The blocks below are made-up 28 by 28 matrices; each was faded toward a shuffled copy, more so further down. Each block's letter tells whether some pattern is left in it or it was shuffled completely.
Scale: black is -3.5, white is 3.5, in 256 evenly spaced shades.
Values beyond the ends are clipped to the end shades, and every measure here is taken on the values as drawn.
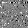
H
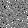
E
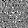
H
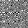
H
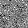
E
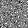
E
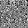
H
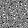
E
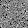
E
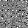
H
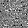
H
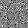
H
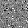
H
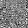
H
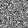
E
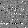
H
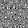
H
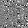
H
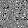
H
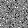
E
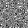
H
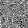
H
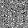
H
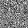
H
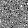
E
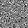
H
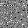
H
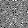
H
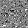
H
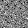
E
